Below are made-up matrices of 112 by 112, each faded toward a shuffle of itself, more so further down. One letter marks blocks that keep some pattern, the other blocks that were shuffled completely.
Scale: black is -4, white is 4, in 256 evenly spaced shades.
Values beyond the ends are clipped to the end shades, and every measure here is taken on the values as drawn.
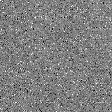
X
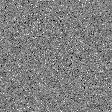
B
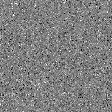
X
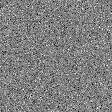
B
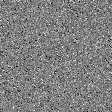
B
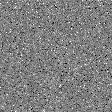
B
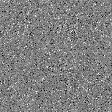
X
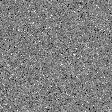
B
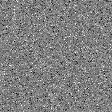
X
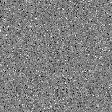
X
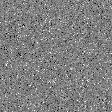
X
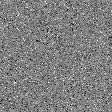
B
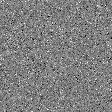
B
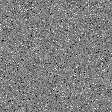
B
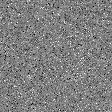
B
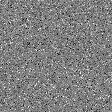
B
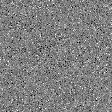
X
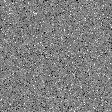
B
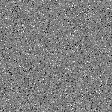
X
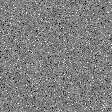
B
